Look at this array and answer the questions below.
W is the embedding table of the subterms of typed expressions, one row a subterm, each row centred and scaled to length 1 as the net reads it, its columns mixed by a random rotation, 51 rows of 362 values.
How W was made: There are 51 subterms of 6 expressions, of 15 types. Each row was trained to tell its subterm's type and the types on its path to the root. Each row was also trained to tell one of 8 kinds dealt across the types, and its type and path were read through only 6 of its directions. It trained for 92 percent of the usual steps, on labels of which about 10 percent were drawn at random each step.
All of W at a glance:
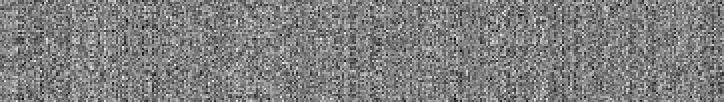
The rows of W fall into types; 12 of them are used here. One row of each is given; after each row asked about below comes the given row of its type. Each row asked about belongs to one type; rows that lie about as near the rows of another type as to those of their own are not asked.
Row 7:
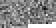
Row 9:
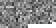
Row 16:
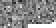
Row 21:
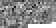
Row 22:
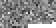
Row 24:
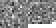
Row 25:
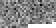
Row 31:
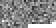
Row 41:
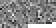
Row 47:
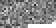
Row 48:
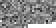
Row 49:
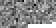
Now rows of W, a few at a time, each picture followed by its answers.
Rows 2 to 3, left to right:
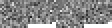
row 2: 22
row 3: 47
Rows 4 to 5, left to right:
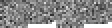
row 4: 47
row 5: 7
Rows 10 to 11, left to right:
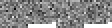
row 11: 31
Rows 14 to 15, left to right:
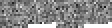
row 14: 16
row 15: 7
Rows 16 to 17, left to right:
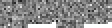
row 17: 31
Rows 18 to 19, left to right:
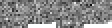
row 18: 16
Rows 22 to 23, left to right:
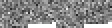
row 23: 47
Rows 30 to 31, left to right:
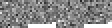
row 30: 7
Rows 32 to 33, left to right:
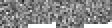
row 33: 47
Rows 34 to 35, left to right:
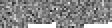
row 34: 41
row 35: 22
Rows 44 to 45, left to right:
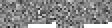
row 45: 41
